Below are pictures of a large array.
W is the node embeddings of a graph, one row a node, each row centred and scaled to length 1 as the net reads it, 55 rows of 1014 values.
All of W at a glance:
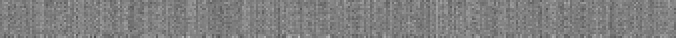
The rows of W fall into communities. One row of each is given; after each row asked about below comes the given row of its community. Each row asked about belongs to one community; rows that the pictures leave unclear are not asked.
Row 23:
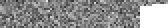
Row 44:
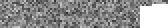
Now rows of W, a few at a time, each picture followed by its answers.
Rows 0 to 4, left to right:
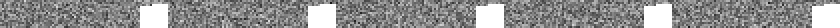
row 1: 23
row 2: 44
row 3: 44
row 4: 44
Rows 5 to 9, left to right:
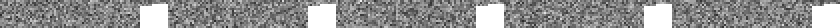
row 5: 44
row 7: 44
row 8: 44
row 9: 44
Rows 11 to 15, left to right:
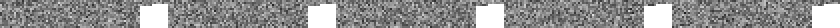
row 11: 23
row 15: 44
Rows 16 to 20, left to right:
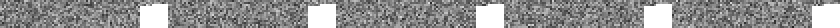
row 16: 23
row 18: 44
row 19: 44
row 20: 44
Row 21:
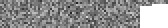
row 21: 44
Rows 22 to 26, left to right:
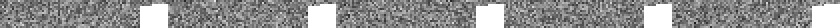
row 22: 44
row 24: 23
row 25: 23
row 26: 23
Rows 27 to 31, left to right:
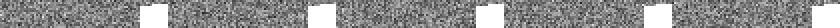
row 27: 23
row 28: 23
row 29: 23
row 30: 44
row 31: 44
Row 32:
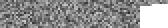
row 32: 23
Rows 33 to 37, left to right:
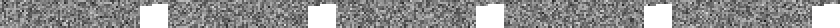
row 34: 44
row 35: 23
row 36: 23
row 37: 44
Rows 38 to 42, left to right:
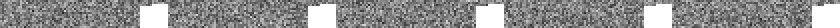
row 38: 44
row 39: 23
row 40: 23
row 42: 23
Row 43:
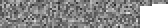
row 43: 44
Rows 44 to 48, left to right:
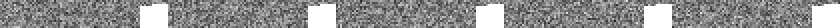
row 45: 23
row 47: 44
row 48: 44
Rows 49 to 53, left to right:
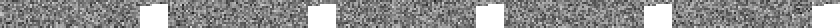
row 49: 23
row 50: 44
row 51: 23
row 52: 23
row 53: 23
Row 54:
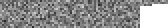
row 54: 23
